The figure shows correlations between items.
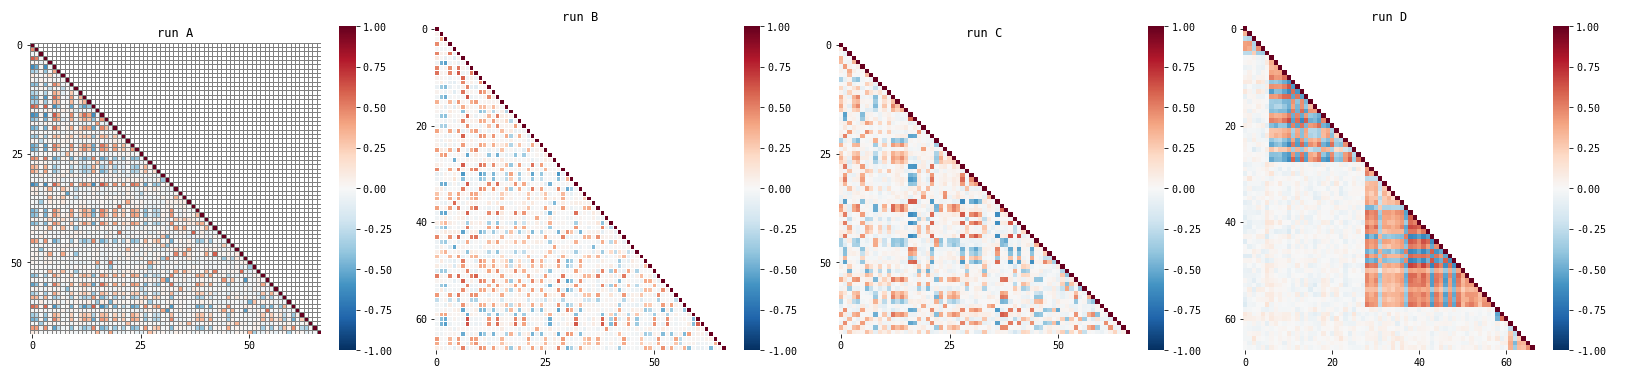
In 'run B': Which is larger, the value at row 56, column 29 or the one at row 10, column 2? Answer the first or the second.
the second
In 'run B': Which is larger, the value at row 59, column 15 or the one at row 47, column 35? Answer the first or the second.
the second
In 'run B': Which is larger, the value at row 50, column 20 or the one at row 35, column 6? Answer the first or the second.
the first
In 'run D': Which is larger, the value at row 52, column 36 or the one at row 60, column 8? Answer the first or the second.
the first
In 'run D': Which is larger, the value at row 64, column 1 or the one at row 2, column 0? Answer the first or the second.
the first
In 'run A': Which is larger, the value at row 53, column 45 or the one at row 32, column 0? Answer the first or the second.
the first
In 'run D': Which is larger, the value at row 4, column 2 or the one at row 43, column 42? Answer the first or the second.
the first
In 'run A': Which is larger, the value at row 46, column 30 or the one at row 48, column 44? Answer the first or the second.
the first
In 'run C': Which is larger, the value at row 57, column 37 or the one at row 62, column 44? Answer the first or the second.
the first
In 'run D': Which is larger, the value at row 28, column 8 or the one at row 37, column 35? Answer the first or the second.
the first
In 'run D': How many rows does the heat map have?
67
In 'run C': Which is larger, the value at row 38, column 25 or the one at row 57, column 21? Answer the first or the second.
the first
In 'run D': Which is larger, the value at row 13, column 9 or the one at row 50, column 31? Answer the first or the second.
the second
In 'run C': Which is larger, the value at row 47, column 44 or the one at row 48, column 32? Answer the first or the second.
the second
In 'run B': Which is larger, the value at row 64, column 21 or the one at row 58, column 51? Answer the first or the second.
the first
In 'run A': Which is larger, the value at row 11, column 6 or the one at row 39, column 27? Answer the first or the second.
the first
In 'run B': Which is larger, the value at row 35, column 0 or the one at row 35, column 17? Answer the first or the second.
the first
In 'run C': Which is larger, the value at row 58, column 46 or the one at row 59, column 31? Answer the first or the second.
the second
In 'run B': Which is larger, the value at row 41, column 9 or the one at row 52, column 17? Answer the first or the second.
the first
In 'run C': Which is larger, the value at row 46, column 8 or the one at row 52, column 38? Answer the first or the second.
the first
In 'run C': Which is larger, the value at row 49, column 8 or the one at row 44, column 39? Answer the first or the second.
the second
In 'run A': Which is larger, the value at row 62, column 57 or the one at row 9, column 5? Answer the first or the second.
the second
